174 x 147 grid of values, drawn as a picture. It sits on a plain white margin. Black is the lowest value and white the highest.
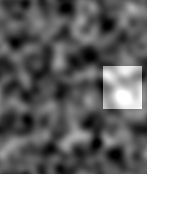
Ninth with the highest average: middle right. Odd patch: higher, in the middle right. Roughest part: middle right. Stripes: none. Histogram: skewed, a long tail of high values.
